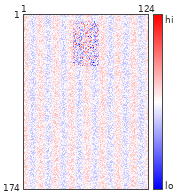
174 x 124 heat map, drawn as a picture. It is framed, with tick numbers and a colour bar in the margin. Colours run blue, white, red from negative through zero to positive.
Upright stripes repeat 8 times across the table. Values change most from cell to cell in the top middle. In the top middle lies a patch that is rougher than the rest. No overall slope runs across the table.
